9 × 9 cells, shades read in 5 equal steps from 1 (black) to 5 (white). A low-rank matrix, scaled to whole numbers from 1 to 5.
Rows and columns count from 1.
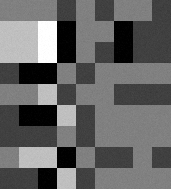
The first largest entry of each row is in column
1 3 3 4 3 4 4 2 4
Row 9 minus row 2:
-2 -2 -4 3 -1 0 2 1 1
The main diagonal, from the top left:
3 4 5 3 3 3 3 3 3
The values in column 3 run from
1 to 5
